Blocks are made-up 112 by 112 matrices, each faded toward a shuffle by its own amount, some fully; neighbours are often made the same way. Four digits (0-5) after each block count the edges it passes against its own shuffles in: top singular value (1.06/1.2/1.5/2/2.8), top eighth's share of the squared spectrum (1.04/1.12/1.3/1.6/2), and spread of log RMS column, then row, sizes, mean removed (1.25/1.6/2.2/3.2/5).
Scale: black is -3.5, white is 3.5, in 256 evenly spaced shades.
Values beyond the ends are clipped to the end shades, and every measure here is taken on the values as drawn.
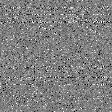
3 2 0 3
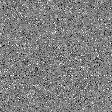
2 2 0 2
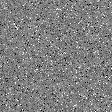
0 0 0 0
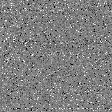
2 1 0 1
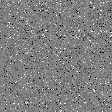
3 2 2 2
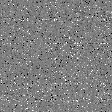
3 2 1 1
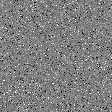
2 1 0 0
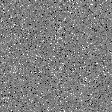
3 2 1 0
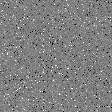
1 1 0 0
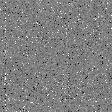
2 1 1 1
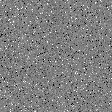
0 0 0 0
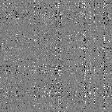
3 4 3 3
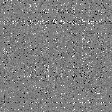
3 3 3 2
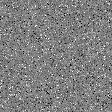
0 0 0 0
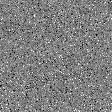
0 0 0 0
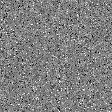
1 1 1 0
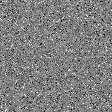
0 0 0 0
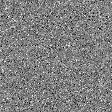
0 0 0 2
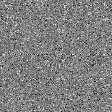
1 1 0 2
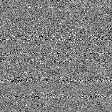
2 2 0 4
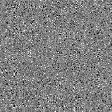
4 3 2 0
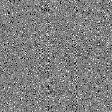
4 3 2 1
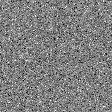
1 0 0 0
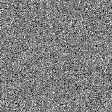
3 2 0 0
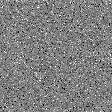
0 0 0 0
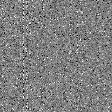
2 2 2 0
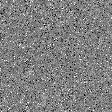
1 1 1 0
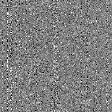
3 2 3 0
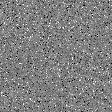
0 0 0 0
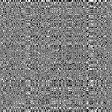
5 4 4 4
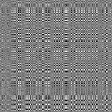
5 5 5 5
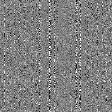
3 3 4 0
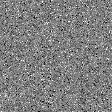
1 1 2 0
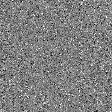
0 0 2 0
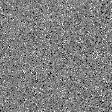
1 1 2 0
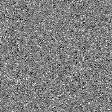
1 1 2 0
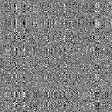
5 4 3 3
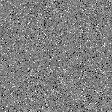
3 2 1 0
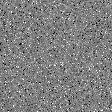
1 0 0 0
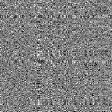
5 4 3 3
